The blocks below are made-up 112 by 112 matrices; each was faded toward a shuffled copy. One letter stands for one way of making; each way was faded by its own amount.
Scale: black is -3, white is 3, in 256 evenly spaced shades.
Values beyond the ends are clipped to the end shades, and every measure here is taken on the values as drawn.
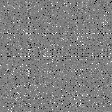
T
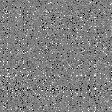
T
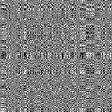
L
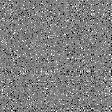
T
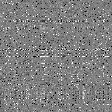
T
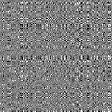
L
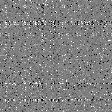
T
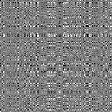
L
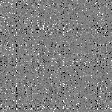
T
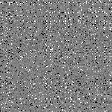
T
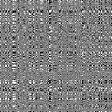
L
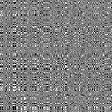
L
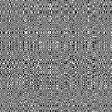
L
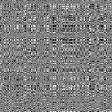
L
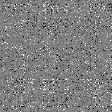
T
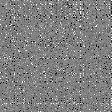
T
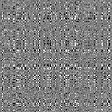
L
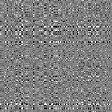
L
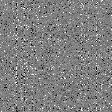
T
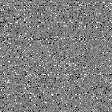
T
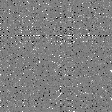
T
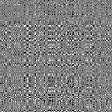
L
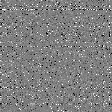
T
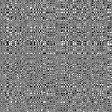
L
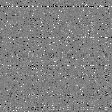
T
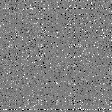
T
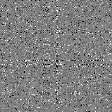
T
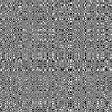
L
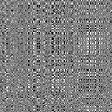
L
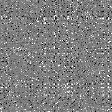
T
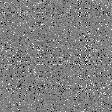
T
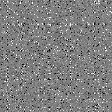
T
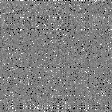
T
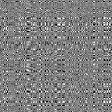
L
